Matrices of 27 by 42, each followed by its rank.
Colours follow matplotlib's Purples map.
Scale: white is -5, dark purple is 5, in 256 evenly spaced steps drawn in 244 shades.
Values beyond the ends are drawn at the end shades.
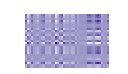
one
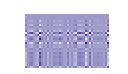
one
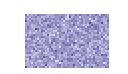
full rank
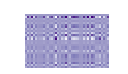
one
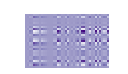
one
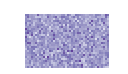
full rank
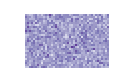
full rank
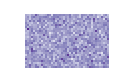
full rank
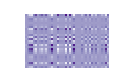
one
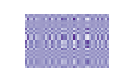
one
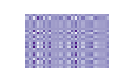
one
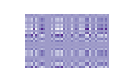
one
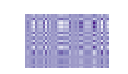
one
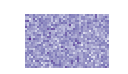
full rank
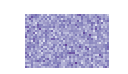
full rank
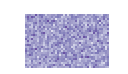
full rank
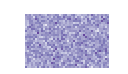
full rank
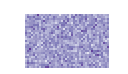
full rank
